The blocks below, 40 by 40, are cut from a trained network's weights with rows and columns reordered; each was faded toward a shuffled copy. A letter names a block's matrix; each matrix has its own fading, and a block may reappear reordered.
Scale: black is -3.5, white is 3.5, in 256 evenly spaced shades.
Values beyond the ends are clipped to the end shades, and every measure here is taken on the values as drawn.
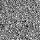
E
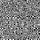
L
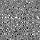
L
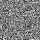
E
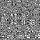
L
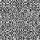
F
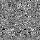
L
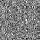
F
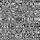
F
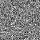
E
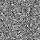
E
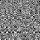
F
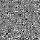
L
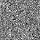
E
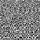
F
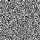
E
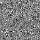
E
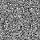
E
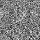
E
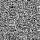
E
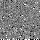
L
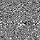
L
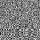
F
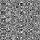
F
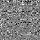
L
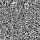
E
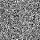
E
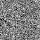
E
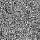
E
